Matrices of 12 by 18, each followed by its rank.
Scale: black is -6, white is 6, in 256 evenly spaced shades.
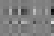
one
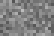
full rank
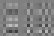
one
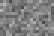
full rank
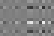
one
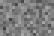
full rank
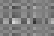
one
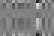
one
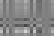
one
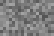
full rank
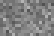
full rank
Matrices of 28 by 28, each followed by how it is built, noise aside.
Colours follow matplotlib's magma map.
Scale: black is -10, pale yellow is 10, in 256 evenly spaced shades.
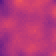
smooth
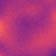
smooth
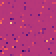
sparse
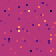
sparse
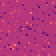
sparse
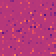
sparse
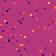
sparse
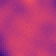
smooth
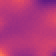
smooth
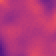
smooth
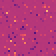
sparse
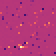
sparse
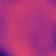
smooth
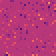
sparse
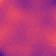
smooth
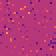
sparse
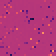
sparse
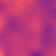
smooth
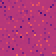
sparse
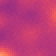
smooth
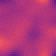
smooth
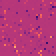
sparse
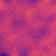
smooth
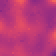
smooth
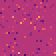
sparse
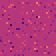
sparse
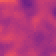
smooth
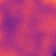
smooth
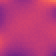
smooth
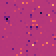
sparse
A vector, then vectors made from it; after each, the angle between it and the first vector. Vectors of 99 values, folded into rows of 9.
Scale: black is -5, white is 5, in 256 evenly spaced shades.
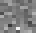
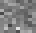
nearly parallel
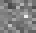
partly opposed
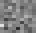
partly opposed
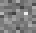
partly opposed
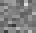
partly aligned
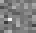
orthogonal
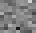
nearly opposite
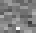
nearly parallel
